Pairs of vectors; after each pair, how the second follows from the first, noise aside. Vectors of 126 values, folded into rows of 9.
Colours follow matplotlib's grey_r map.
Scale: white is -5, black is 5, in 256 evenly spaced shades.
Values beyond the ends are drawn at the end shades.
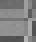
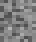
shuffled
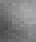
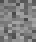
shuffled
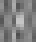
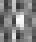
scaled up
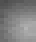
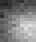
scaled up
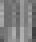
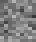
shuffled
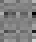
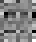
scaled up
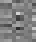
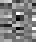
scaled up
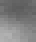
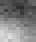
scaled up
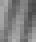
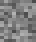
shuffled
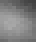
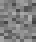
shuffled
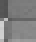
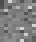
shuffled
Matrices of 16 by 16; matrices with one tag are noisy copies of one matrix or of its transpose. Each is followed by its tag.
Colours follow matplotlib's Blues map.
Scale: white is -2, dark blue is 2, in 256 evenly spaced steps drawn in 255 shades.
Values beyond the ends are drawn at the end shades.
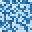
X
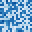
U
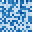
U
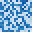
X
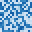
X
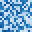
X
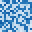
X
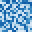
X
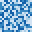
X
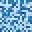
U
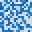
X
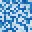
X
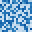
X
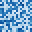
U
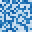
X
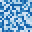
X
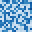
X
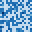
U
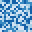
X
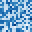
U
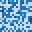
U
